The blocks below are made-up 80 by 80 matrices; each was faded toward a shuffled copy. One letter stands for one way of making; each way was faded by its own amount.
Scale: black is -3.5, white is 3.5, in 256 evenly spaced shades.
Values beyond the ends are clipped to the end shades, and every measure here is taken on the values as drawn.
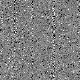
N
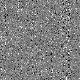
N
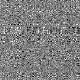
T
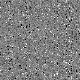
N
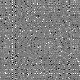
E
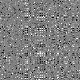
E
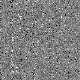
N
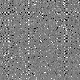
E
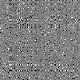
E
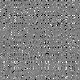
E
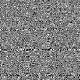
T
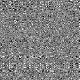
T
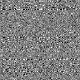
T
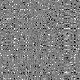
E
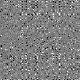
E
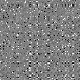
E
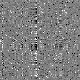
E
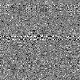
T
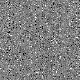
N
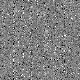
N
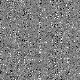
N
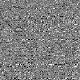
T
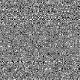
T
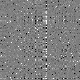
E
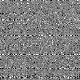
T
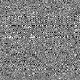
T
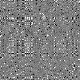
E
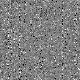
N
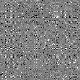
E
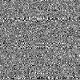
T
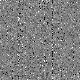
N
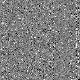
N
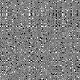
E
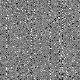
N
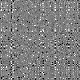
E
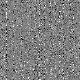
N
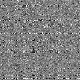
T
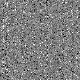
N
